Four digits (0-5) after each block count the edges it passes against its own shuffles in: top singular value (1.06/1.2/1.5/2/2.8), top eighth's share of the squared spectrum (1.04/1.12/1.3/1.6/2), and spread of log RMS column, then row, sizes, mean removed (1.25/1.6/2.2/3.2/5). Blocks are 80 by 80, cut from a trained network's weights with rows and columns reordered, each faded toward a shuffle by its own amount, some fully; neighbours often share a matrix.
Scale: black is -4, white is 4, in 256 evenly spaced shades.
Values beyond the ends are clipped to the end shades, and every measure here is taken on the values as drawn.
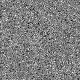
0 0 0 0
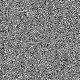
0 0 0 0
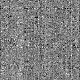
3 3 0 2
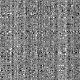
4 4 1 3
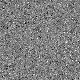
0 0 0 0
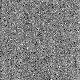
1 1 0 1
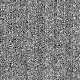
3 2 0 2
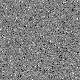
0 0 0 0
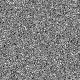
0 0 0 0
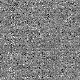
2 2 2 1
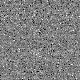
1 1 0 0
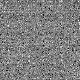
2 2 2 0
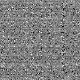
2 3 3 1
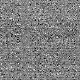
2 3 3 1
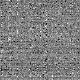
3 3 3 1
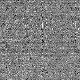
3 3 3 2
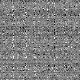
3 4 3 2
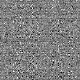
2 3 3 2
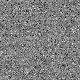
1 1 0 0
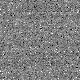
1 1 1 0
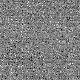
2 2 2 0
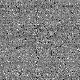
2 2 1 1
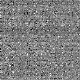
2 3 3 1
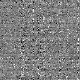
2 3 3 1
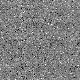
1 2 1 0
